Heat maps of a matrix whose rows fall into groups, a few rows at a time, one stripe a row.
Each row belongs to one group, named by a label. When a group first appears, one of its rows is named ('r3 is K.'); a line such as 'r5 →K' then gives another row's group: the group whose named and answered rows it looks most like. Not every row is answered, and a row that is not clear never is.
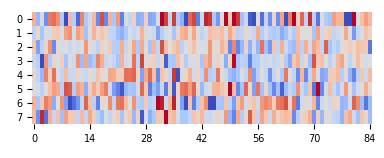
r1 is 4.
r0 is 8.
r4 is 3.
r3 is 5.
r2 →5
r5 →4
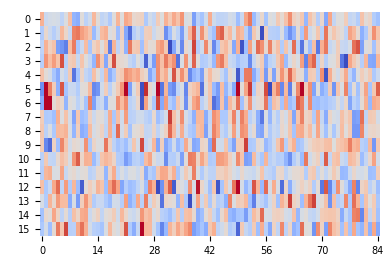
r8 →8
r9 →5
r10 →4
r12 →4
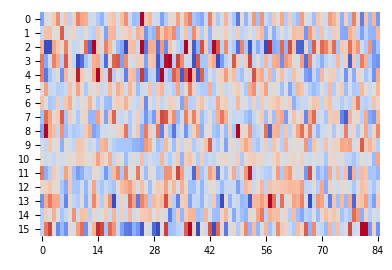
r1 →3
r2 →5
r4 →5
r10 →5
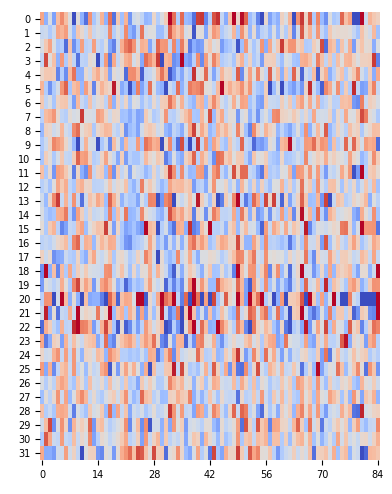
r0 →8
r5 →4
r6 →8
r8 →4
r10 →4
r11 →8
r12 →8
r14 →8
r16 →4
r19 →4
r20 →3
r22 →4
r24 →4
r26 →8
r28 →8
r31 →3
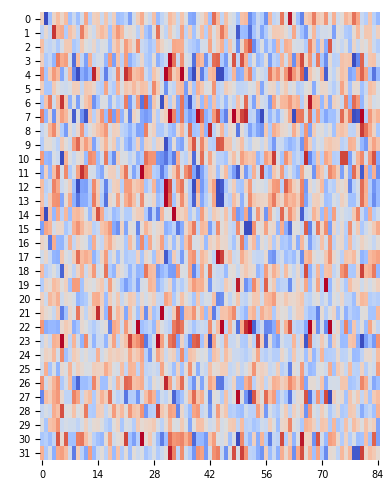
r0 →5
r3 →8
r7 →8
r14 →5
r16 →5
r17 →4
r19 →4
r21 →5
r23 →3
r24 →3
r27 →4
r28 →3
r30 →8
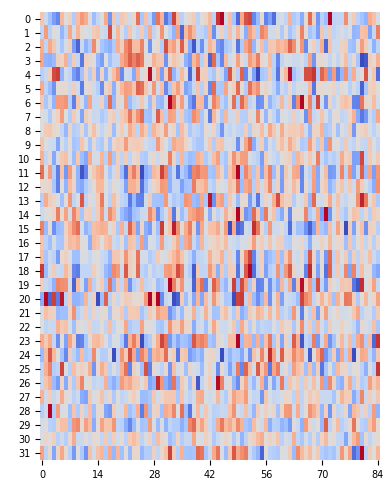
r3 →3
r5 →3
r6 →8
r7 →3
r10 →8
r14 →4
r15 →5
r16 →5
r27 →8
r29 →4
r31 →8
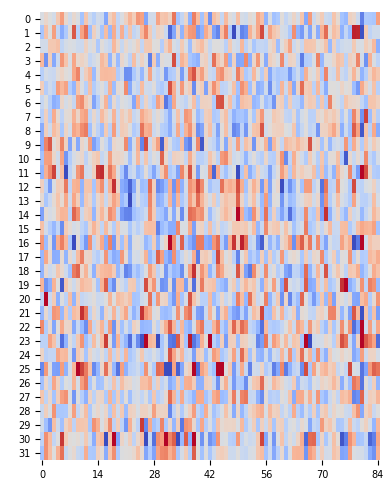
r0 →3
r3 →5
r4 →4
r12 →4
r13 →4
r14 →4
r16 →8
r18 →4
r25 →4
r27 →8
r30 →3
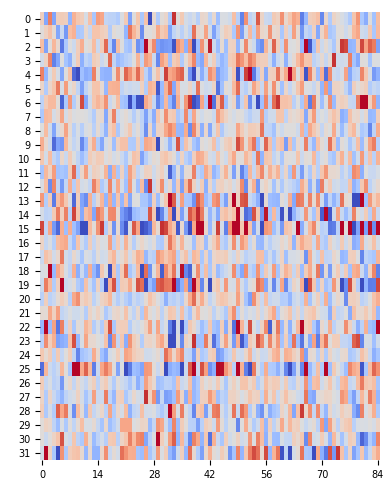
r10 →8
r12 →5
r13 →8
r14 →4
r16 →8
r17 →3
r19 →3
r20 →4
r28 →8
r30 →3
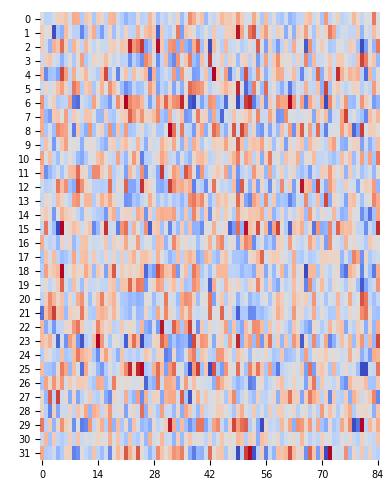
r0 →4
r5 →4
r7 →3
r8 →8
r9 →3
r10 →8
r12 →8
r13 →4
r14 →3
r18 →3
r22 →5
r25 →3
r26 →3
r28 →5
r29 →8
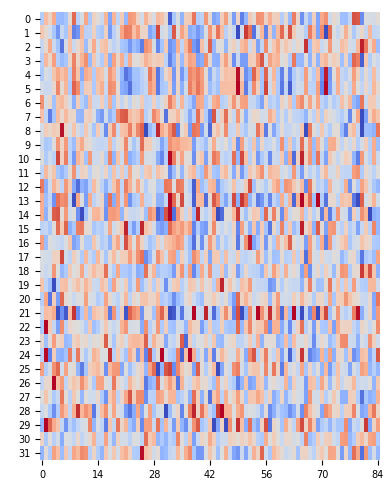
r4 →4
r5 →4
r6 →8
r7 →3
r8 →3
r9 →8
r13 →8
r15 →8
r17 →3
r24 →5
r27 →3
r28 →4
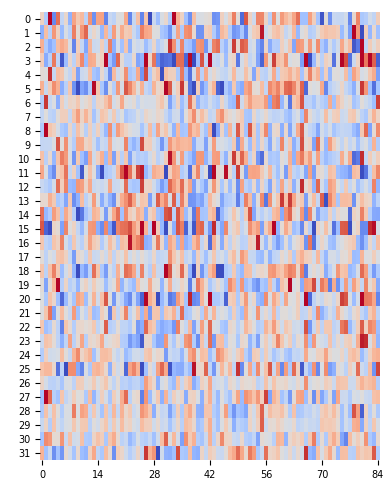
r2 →8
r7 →4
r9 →8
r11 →3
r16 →3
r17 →8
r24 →4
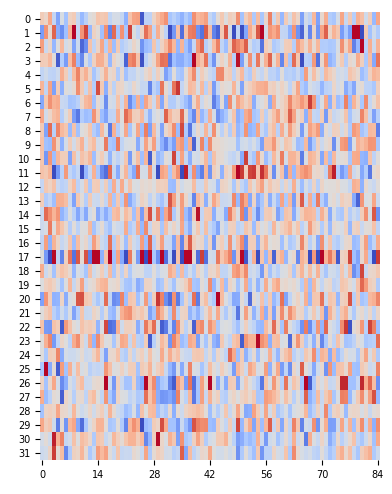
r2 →8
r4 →4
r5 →5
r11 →3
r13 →8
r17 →5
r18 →8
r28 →4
